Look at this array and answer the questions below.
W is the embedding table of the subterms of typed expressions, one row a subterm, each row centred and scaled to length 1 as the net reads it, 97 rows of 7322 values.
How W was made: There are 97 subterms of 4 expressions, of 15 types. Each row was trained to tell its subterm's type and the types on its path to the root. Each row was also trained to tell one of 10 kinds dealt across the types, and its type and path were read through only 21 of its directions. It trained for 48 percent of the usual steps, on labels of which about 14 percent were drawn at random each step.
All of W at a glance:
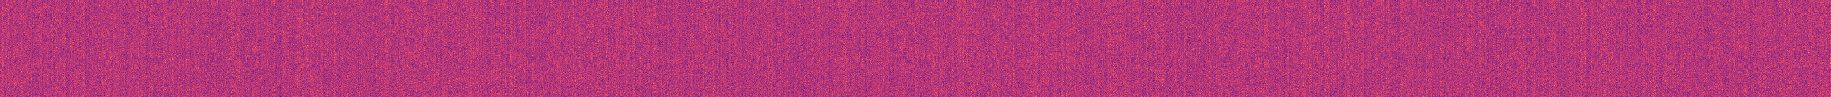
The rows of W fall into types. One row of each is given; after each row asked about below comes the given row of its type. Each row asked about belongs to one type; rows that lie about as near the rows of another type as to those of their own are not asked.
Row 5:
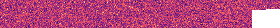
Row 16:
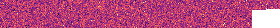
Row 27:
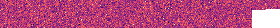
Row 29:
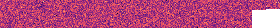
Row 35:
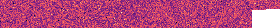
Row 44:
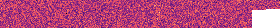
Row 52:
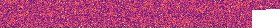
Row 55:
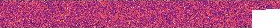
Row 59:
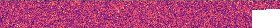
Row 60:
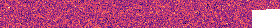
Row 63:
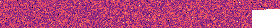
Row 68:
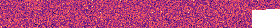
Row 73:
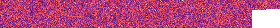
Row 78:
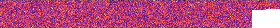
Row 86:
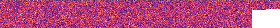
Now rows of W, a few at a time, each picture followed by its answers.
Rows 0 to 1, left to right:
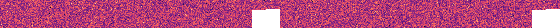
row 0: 68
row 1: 86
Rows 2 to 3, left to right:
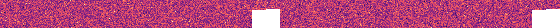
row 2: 68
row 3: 29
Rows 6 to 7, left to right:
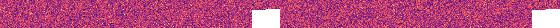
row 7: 60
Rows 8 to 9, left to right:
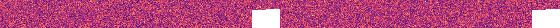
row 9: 63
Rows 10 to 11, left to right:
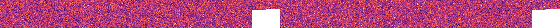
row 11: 44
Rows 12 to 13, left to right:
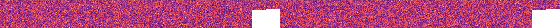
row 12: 29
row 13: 27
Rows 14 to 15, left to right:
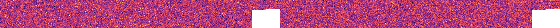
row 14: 27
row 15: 63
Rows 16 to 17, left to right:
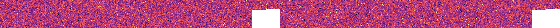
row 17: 68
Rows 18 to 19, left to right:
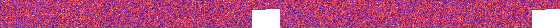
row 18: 52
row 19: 86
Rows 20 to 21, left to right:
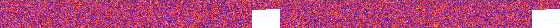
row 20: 63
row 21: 68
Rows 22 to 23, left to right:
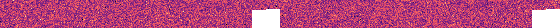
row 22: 16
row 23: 55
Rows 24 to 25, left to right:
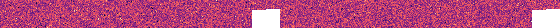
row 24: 73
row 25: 29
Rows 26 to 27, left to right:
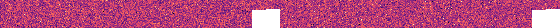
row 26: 73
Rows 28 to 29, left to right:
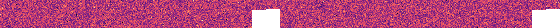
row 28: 44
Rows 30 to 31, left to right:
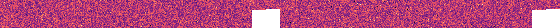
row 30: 78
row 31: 29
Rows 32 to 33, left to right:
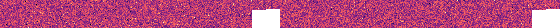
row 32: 27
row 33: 78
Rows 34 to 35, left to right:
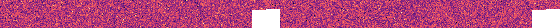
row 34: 78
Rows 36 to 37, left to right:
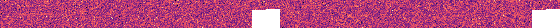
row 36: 52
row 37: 63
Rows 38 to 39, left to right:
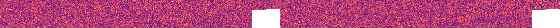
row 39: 86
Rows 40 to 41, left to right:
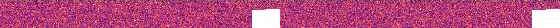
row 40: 63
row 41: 86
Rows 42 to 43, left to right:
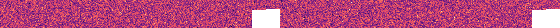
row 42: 55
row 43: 60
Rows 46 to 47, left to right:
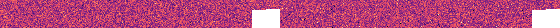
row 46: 78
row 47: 55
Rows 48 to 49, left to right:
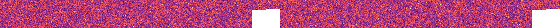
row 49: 60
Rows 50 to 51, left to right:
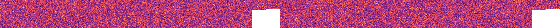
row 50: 86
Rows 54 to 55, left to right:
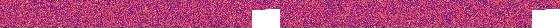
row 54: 27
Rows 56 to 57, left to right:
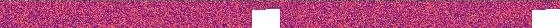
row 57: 5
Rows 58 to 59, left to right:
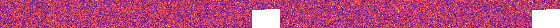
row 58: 73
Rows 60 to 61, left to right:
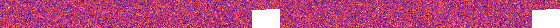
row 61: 78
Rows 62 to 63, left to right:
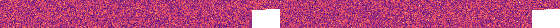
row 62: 60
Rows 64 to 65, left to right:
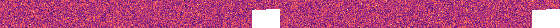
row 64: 29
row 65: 78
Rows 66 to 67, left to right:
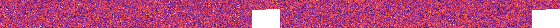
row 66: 78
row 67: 16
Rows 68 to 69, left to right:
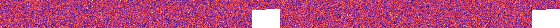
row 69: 5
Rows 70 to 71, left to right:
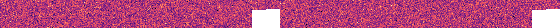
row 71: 29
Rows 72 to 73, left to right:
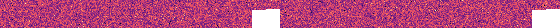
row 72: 63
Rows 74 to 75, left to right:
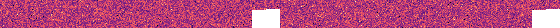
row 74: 55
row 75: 52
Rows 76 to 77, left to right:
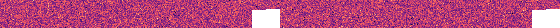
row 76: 5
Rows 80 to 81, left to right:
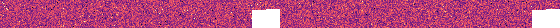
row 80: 73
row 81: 52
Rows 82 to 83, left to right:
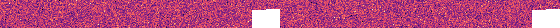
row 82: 86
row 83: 52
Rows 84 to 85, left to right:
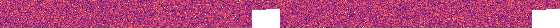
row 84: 44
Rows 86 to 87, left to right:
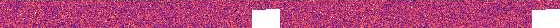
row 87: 16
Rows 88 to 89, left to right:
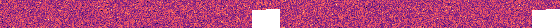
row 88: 60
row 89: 5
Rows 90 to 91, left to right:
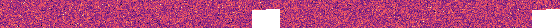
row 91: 60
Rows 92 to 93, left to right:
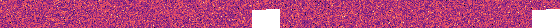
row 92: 60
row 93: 44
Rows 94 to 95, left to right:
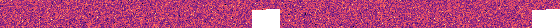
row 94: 68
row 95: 86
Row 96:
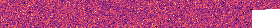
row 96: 44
